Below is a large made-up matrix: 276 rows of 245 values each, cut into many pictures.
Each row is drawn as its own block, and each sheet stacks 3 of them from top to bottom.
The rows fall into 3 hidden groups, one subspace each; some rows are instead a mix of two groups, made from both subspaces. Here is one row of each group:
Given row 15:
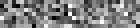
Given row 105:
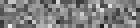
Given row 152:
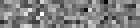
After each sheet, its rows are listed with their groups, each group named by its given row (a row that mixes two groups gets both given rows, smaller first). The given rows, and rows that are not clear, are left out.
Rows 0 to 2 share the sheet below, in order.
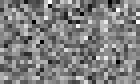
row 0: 15 and 105
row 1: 152
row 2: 152
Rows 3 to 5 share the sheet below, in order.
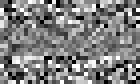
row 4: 15 and 152
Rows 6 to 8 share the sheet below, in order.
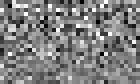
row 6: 15
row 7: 105
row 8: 105
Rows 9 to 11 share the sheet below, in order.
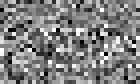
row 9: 105
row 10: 105
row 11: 15
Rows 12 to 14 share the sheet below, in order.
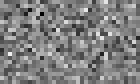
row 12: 152
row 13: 105
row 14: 152
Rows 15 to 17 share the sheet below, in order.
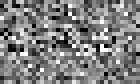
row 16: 15
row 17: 105 and 152
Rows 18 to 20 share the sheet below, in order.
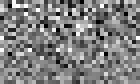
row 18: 15
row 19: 105
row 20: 105 and 152
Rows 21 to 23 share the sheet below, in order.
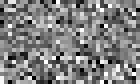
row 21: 105
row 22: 15
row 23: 105
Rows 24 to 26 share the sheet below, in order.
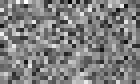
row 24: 105
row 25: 15
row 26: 152
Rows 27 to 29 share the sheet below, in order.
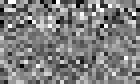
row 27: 105
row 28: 105
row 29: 15 and 152
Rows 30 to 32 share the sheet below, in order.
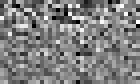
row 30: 15
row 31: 15
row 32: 15
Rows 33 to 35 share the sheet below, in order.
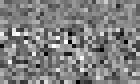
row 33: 152
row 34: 15
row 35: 15
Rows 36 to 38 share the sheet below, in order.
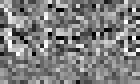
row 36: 15
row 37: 15
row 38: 15
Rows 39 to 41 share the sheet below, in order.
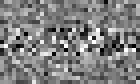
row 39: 152
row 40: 105 and 152
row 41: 15
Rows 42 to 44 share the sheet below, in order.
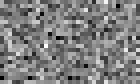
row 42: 152
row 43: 15
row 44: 105 and 152
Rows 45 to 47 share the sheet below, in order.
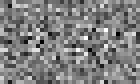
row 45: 15
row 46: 152
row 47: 105
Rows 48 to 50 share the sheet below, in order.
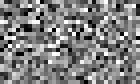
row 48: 152
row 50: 152
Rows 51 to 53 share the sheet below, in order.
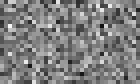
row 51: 105
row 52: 105
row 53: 15 and 152
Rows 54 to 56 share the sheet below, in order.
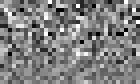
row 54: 15
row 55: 105 and 152
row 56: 105 and 152
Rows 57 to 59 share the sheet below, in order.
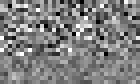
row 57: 15
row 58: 105
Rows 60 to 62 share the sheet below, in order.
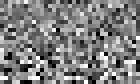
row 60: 105
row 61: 105
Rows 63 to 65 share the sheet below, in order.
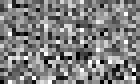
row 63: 15
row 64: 15
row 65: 105
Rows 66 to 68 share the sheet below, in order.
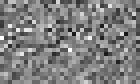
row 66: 105
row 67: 105
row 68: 152
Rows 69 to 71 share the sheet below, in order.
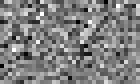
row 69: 152
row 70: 15 and 152
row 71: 105
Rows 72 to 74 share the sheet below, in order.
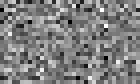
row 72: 105
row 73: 15
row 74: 152
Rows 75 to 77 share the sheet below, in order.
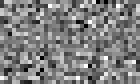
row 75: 152
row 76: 15
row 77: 152
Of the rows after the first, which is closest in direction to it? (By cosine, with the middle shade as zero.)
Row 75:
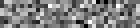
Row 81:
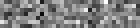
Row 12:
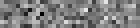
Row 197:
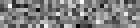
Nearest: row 197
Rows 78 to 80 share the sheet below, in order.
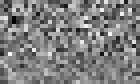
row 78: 15 and 152
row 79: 105
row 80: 15
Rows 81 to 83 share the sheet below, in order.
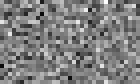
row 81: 152
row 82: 15
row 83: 105
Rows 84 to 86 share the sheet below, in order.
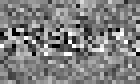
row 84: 15
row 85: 15
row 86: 15 and 105
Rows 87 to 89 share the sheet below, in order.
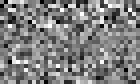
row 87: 15 and 105
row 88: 105 and 152
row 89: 15
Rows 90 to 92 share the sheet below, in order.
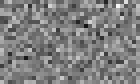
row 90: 152
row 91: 105
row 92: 105 and 152
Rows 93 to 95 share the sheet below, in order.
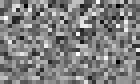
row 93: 152
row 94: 15
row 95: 152
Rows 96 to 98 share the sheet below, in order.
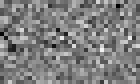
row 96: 152
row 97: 15
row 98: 105
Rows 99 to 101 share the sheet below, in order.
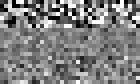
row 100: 152
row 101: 15
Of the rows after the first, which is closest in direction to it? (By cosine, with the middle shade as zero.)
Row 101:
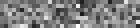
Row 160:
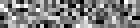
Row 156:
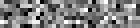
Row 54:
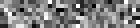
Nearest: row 54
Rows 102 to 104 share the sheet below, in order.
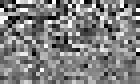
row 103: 15
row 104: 152
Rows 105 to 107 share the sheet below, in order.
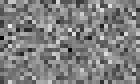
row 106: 105
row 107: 105
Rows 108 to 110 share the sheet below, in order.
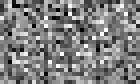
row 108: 15
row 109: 15
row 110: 15
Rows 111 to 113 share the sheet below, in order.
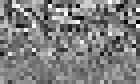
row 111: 15
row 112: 105
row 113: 105
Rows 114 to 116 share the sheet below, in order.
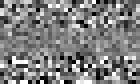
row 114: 152
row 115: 15
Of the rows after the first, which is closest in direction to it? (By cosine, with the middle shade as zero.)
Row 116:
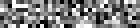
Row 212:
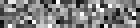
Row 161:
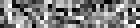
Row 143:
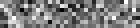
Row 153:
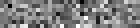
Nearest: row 153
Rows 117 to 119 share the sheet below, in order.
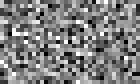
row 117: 152
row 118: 15
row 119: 15
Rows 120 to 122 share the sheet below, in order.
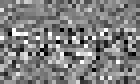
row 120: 105
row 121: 15
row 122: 152
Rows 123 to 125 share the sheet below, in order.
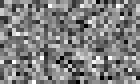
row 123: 152
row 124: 15
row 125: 15 and 152
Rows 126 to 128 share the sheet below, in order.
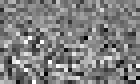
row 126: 105
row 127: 152
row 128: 15
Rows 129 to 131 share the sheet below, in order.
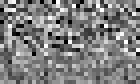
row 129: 105
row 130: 15
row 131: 15
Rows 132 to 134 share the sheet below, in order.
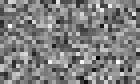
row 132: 105
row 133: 15
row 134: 152
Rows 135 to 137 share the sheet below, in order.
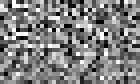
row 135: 15
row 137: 152
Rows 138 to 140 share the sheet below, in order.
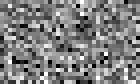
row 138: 15
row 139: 15 and 105
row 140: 15
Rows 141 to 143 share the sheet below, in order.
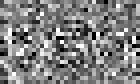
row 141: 152
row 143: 15 and 152
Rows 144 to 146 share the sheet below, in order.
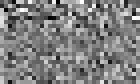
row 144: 15 and 105
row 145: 105
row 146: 105
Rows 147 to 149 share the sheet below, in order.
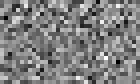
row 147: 152
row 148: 105
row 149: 152
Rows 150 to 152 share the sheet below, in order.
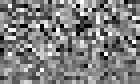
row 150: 15
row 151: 105
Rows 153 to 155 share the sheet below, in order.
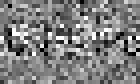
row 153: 15
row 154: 15
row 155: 105
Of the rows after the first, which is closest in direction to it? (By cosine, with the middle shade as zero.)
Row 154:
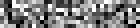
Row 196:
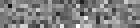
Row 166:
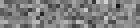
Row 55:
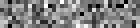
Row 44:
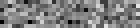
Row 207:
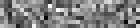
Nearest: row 207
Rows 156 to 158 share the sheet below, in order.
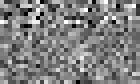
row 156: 152
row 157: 152
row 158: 15
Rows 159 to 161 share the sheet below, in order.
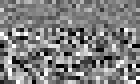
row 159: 105
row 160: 15
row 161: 15
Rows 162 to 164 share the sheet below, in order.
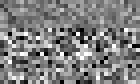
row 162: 15
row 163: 15
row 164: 15
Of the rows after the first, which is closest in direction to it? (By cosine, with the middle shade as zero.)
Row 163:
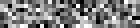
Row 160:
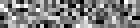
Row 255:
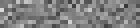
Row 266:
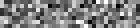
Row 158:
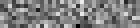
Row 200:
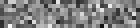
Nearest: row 160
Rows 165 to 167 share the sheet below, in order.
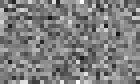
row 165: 15 and 105
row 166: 152
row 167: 15
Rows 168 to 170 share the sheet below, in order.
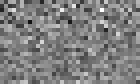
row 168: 15 and 105
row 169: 152
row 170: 15
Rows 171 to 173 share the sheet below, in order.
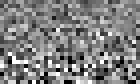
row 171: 15
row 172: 105
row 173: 15
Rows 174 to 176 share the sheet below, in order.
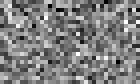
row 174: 15
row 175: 15
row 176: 152
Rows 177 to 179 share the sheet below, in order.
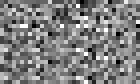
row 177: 15
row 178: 152
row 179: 152
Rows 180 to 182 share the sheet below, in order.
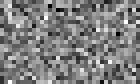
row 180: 15
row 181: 152
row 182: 105
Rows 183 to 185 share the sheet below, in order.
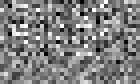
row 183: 15
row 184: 15
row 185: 152
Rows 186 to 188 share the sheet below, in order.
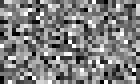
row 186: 152
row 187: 15
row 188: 105
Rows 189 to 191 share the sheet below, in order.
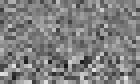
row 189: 105
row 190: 105
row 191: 15 and 152
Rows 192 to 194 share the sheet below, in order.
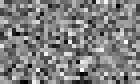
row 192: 152
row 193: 15
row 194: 15 and 152
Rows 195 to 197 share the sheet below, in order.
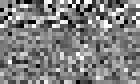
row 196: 15
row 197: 15
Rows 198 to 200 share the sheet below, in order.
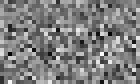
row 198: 105
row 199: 105
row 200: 105
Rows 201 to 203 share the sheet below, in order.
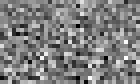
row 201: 15
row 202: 15
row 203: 152
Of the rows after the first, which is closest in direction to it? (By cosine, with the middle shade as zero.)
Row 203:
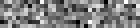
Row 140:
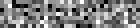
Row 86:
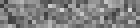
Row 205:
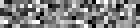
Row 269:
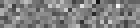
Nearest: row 140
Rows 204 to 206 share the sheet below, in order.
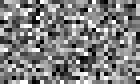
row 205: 152
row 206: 15
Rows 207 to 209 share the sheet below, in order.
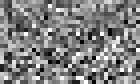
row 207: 15
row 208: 15 and 105
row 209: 152
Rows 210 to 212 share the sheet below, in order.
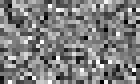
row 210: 15
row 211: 152
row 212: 105
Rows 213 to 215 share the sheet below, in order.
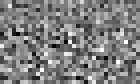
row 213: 15
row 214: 15
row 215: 152
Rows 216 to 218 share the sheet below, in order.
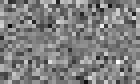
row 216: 105
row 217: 105
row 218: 152
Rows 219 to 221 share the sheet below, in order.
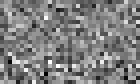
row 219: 15
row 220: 105
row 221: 15
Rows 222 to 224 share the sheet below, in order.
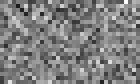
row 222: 15 and 152
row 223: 152
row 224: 105
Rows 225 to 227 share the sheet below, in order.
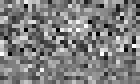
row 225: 105 and 152
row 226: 15 and 105
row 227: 152
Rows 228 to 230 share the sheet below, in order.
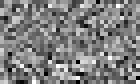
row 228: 152
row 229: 105
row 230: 15
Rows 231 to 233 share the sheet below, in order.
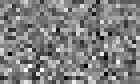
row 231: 152
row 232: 105
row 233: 152
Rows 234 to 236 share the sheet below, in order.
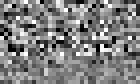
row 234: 105 and 152
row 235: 15
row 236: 15 and 152
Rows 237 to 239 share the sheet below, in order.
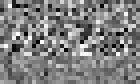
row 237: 15
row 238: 152
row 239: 15
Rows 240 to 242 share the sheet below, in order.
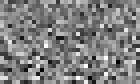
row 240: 105
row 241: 15
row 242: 152
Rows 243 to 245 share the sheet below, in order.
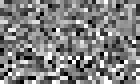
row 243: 152
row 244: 105
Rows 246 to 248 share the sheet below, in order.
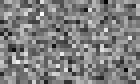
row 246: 152
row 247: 15
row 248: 15
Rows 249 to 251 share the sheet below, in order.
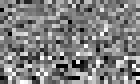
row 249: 105
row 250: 15
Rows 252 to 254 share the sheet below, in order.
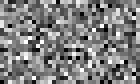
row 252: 105
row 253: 152
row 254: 105
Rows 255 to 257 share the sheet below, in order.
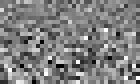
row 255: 105
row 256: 152
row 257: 15
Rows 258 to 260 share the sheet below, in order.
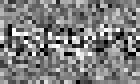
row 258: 105
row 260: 15
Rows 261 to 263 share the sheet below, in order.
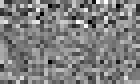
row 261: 152
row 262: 15 and 152
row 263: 15 and 152
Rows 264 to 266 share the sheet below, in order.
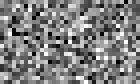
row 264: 152
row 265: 15
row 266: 152
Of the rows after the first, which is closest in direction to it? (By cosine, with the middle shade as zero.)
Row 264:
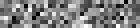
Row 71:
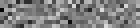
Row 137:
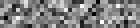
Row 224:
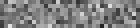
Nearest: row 224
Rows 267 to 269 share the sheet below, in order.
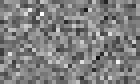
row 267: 152
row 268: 105
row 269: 152
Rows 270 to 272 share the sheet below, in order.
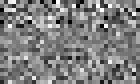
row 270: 105
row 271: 152
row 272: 105
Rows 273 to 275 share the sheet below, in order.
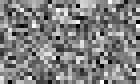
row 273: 15
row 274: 15 and 105
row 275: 105
